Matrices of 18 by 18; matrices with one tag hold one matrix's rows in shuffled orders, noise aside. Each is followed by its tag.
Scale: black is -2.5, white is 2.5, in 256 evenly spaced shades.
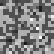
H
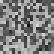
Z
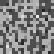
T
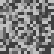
T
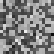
H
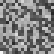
T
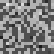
Z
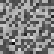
Z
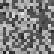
T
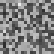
T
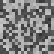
Z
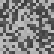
T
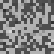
Z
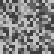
T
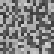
T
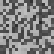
T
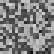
H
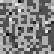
T
